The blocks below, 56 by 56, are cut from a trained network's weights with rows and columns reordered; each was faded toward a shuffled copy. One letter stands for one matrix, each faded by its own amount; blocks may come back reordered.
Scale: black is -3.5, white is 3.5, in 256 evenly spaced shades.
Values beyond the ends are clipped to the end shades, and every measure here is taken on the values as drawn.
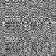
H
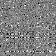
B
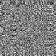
H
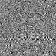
B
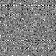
B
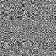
H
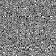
B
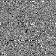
B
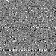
B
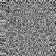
H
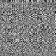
H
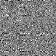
B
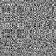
H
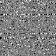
B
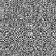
H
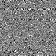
B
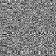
H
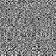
H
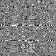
B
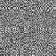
H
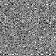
B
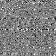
B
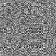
H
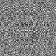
H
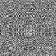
H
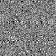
B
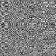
H
